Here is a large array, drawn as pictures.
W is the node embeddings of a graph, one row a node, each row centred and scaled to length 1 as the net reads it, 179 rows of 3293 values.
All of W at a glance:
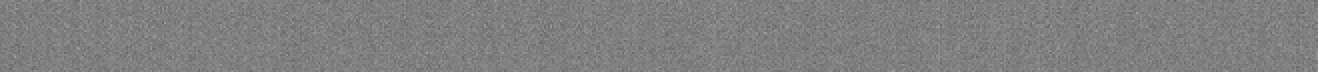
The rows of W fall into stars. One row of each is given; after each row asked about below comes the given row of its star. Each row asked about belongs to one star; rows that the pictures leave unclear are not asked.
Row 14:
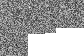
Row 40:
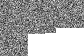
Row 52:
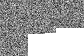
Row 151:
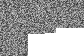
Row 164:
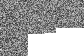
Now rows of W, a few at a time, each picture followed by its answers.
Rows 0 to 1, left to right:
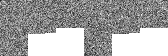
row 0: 52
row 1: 164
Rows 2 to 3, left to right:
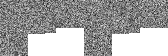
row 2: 52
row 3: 40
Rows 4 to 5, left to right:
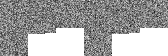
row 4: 14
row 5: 40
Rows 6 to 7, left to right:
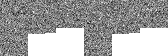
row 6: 14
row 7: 164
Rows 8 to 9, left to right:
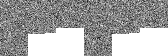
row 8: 151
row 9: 40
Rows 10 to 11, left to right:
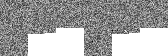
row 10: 151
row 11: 40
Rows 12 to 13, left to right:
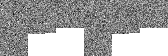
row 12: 14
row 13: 164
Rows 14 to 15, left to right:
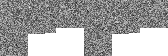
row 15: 164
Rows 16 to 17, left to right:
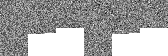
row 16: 52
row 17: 14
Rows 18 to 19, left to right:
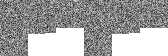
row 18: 40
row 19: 164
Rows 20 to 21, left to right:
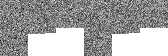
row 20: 40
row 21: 164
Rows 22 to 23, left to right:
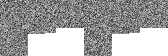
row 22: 151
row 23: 40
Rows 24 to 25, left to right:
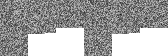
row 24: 164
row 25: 52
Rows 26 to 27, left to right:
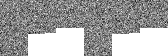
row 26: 164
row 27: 14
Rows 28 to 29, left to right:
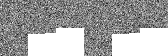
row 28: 151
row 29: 52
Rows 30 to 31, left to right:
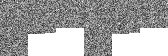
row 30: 164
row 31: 14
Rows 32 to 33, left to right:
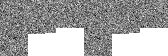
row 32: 40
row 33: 40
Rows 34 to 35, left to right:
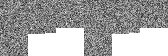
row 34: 40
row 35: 151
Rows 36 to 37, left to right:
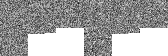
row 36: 151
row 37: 164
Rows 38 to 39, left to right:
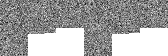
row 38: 151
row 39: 14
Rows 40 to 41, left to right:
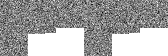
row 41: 14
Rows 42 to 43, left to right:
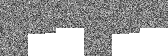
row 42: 52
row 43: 40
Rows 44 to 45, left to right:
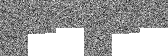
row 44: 40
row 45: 40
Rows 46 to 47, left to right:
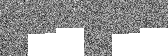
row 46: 164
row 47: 52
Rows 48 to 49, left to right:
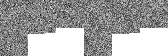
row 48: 151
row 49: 164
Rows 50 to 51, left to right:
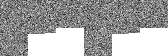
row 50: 151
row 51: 52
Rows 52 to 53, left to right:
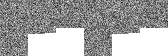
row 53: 151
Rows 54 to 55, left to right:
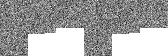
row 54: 151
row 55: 14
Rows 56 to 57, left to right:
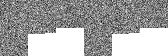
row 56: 52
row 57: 151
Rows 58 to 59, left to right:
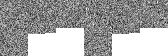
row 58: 14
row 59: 14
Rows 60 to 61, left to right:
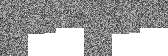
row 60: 164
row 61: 14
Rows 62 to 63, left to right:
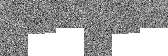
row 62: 14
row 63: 164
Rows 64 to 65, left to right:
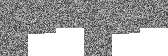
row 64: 164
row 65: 52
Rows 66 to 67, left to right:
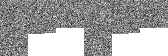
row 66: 164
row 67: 164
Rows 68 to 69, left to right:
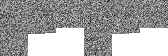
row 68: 164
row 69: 164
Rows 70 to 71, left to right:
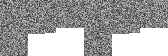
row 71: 164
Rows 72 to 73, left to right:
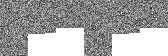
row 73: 52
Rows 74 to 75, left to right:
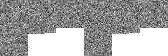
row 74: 151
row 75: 40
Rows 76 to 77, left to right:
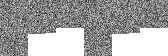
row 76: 52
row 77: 52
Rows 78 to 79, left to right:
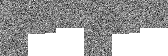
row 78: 14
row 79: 14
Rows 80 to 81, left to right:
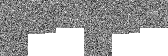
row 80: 40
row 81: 14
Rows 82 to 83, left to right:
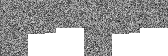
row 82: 164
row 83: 14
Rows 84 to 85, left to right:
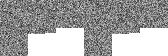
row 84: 40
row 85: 14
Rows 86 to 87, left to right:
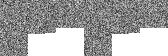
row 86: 40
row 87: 164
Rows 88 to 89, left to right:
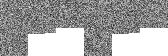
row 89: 164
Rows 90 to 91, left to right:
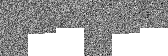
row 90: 52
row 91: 151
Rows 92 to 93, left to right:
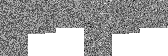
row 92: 40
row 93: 164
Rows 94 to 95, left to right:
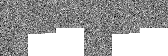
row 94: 164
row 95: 151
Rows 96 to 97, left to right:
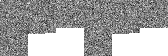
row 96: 40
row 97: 52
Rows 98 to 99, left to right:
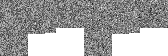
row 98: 14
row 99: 52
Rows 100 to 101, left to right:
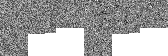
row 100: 14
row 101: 14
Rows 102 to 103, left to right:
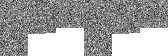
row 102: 40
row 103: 40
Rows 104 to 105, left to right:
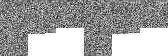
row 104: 151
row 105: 164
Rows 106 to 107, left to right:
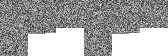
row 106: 14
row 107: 151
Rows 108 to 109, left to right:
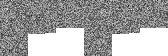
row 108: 14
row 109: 164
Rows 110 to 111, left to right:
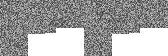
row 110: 52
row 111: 14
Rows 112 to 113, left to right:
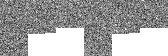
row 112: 40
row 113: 52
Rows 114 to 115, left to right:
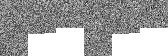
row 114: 164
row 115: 151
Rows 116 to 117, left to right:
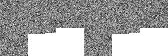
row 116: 52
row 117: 52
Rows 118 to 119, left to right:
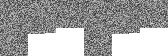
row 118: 151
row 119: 40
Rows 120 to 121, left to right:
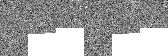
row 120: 40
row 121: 151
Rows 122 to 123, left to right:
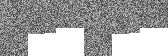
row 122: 14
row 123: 151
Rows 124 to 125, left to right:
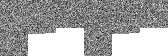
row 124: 151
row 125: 40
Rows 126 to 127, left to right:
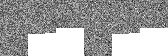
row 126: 52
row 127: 151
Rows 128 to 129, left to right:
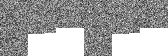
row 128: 164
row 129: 52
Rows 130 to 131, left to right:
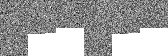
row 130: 151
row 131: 52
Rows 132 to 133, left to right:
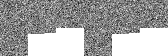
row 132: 151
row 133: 52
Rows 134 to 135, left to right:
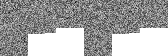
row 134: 151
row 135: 164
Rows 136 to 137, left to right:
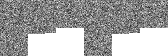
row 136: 40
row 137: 40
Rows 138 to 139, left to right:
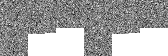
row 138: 14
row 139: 52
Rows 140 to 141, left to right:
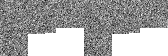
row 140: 40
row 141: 164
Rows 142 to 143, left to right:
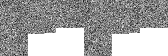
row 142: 151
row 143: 40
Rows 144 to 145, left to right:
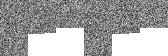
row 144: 164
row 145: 40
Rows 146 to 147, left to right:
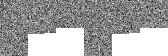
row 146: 52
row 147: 40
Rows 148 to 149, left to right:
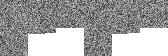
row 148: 52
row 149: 164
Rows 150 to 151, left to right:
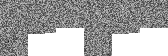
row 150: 164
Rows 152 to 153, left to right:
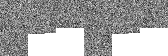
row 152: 52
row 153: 52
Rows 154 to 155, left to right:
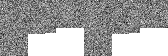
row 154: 14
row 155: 14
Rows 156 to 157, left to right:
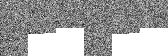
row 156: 164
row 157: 40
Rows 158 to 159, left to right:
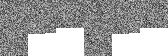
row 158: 52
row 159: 14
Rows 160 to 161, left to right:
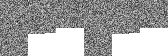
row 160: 151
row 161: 52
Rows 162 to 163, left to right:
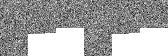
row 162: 164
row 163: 151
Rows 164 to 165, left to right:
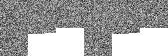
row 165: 52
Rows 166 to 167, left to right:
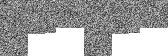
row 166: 40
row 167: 151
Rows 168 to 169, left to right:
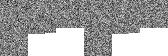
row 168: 14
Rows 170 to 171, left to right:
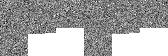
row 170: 164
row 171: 40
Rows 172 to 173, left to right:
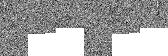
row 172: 52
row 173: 14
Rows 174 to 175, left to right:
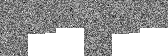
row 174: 40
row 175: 151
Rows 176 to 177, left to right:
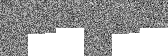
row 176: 40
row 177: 151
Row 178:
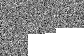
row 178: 164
